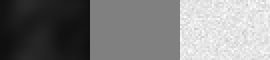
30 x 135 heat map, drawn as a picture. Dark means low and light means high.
The table splits into one row of 3 panels. Panel 1,1: very low, smooth, faint in contrast. Panel 1,2: middling, flat. Panel 1,3: very high, fine-grained, faint in contrast.
